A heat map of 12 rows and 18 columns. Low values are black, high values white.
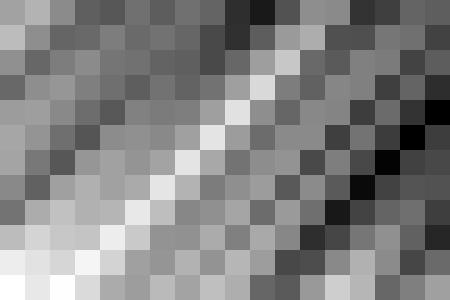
Ninth with the lowest average: middle right. Ninth with the highest average: bottom left. Grain: diagonal, up to the right. Mirror symmetry: none. Slope: up to the bottom left.
